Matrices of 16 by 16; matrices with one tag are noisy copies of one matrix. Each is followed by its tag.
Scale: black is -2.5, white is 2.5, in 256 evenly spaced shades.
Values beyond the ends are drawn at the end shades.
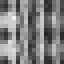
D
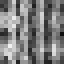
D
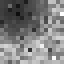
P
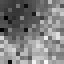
P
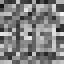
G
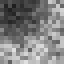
P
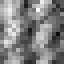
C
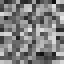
G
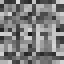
G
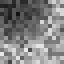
P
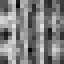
D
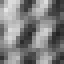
C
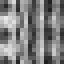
D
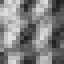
C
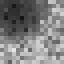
P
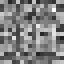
G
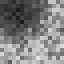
P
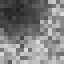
P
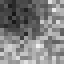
P
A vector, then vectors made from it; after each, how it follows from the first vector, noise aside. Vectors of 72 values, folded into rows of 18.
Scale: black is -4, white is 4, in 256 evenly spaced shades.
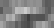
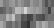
copied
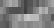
reversed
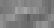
shrunk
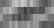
wrapped around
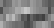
copied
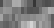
wrapped around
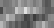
copied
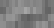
shrunk
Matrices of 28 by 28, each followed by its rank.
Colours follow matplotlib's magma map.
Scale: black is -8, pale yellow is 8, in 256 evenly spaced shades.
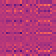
two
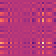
one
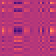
one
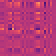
two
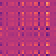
one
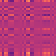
one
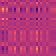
one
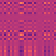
one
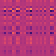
one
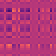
one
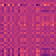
two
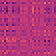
two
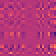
two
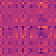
two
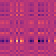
one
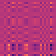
one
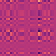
one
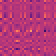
two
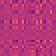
two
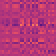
two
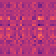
two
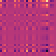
one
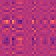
two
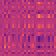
two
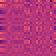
two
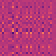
two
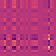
one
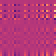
one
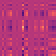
one
